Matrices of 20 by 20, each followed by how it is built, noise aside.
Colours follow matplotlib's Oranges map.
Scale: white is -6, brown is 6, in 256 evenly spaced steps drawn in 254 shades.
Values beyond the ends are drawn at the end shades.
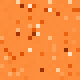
sparse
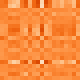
low rank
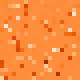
sparse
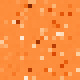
sparse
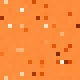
sparse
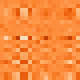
low rank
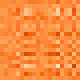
low rank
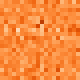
low rank
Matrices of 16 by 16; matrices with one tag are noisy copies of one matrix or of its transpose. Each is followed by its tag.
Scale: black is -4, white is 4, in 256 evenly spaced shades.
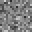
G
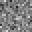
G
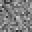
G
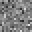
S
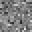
S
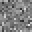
S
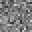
S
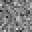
G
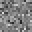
S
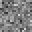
S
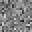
S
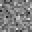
G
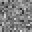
S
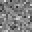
G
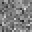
S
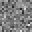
S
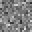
S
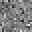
S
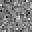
G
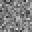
G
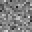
G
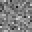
G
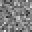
G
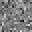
S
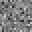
S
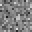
G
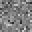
S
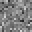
S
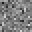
S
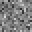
S
